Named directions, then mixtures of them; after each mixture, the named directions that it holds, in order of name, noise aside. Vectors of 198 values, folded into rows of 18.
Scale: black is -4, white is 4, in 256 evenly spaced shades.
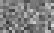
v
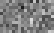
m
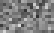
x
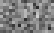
v, x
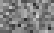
v, x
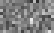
m, v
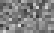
x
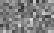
m, x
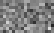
v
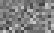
v, x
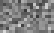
x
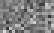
v, x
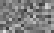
v, x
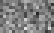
v, x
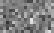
m, v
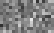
m, x
